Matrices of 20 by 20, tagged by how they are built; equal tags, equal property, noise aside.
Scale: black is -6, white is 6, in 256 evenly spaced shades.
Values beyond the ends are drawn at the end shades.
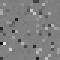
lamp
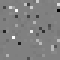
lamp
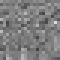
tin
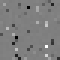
lamp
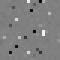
lamp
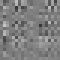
tin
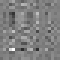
tin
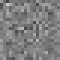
tin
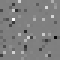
lamp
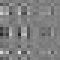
tin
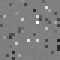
lamp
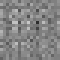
tin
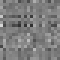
tin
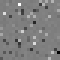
lamp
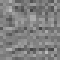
tin
